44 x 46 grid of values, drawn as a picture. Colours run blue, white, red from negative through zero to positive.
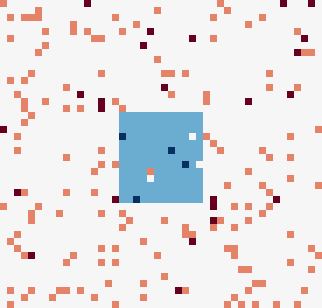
Slope: none. Ninth with the lowest average: centre. Odd patch: lower, in the centre. Calmest part: middle right.
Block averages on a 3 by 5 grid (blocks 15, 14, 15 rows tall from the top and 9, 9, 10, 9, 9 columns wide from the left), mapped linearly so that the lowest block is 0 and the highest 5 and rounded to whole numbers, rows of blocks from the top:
5 5 5 5 5
5 4 0 4 5
5 5 5 5 5
